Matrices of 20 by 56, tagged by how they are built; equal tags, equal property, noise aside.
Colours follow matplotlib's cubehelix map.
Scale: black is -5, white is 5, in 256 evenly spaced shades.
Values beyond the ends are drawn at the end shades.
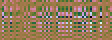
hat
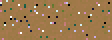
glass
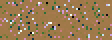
glass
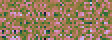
hat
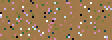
glass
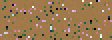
glass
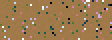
glass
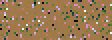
glass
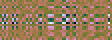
hat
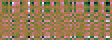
hat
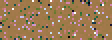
glass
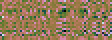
hat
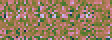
hat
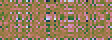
hat
